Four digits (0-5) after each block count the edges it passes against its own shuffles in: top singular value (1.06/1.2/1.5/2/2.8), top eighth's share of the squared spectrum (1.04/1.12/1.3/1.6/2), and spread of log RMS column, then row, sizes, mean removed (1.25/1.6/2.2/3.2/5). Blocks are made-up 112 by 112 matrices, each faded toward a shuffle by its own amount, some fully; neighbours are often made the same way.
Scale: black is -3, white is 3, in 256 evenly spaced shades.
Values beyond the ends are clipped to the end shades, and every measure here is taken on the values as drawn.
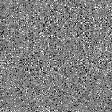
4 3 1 2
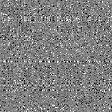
4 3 2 2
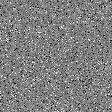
0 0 0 0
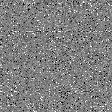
3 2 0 1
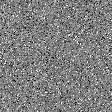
0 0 0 0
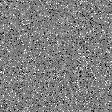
3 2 1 0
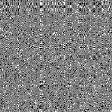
5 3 3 2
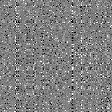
5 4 3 2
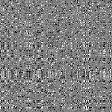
5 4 3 3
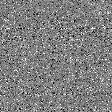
1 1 0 2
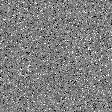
0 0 0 0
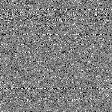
2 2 0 3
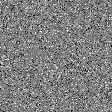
0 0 0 0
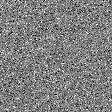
0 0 0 0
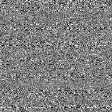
1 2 0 4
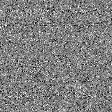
0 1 0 2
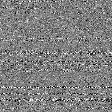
2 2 0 4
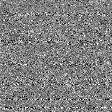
1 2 0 3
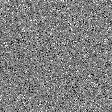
0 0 0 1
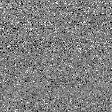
1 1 0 3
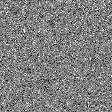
0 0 0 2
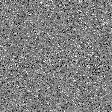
0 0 0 1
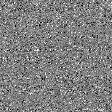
1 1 0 3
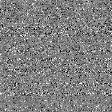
1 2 0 4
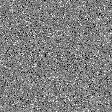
0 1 0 2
